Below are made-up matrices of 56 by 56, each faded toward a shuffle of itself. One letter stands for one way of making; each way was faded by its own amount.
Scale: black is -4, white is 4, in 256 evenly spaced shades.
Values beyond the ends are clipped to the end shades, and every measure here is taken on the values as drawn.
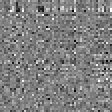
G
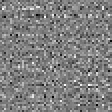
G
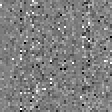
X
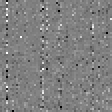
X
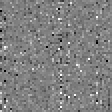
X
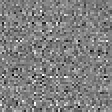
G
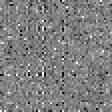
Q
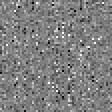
X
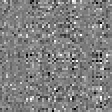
G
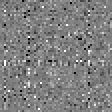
Q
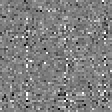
Q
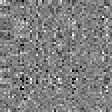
G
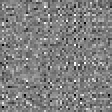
G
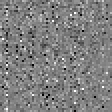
X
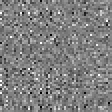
G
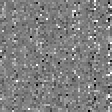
X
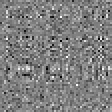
G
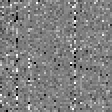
X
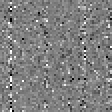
X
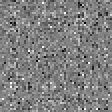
Q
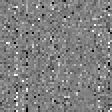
X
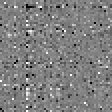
Q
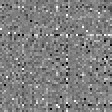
Q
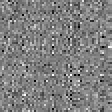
G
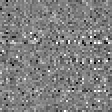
Q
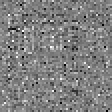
Q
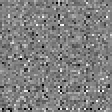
Q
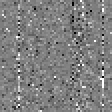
X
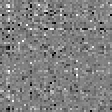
Q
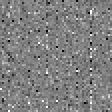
X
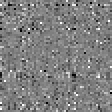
Q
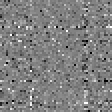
Q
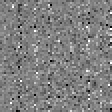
X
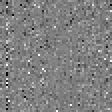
X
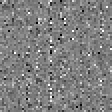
X
